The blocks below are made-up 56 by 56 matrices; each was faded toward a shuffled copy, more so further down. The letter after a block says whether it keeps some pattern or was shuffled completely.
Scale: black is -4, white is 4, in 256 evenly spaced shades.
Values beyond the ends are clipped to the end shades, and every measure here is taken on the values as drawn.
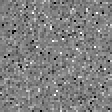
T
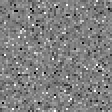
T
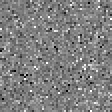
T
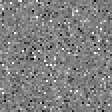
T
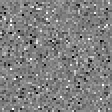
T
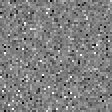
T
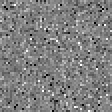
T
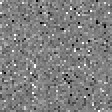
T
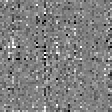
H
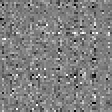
H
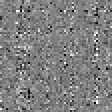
H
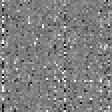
H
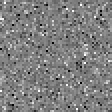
T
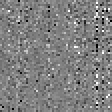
H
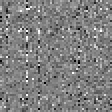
H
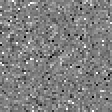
T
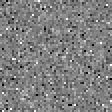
T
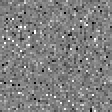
T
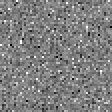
T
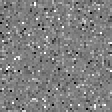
T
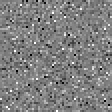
T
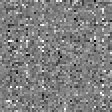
H
